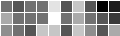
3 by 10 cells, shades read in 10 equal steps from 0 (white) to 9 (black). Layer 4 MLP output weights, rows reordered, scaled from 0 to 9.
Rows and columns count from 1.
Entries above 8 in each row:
1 0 0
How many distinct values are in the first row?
6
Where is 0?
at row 2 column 5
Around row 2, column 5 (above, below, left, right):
1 2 5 5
